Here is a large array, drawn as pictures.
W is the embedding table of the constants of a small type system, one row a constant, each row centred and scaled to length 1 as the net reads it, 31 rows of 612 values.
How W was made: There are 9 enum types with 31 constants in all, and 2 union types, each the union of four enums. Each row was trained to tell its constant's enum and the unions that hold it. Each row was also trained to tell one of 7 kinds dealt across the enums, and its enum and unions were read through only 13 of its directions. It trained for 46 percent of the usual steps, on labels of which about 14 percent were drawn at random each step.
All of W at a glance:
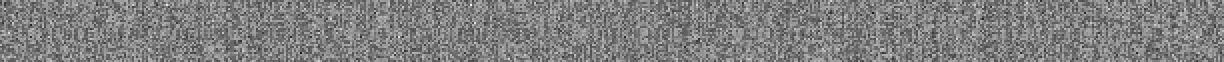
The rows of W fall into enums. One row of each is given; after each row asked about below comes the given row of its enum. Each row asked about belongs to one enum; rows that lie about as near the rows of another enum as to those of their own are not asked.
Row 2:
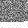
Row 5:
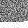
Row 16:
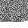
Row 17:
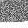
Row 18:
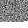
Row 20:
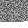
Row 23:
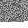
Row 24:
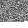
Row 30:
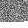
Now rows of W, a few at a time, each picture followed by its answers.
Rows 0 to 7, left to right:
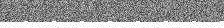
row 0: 30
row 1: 24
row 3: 24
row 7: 30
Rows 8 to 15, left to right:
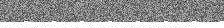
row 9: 30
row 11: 17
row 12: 30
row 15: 17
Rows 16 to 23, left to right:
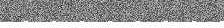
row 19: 17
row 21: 16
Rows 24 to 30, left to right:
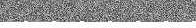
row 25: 24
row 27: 24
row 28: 16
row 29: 20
